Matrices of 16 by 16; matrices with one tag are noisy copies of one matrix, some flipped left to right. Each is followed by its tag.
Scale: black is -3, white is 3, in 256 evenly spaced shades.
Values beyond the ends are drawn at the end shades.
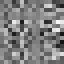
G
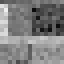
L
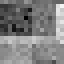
L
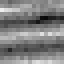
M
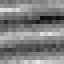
M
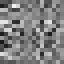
G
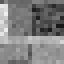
L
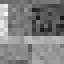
L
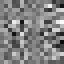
G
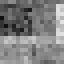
L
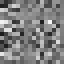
G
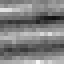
M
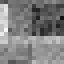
L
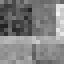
L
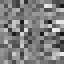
G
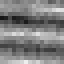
M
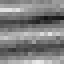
M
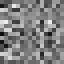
G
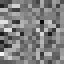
G
